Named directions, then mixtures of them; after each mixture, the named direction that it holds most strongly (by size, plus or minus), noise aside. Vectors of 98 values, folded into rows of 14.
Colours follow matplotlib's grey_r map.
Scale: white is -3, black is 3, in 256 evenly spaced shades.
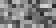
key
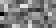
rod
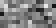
rod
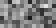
key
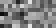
rod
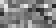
rod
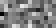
rod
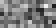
key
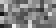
rod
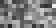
key
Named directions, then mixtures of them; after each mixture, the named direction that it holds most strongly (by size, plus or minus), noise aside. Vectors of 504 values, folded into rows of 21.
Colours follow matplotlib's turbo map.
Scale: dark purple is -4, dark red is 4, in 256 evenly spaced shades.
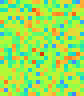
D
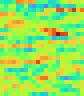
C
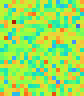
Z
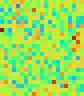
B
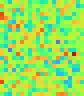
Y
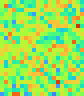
Z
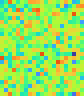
D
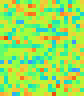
Z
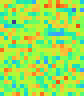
Z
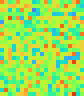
D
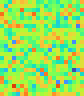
Z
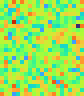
Z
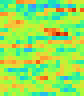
C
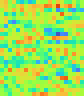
C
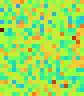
B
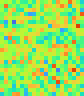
Z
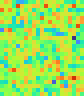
B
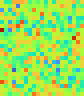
B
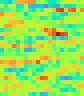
C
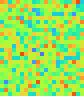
D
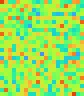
D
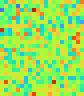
B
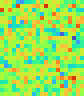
B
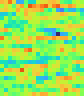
C
